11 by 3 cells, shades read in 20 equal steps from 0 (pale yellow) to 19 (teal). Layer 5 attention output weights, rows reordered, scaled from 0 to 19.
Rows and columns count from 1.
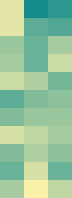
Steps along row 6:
down down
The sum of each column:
78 94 103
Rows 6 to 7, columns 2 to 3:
10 9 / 8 8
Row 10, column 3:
12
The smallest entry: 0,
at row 11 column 2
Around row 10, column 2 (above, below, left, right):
6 0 12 12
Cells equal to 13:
2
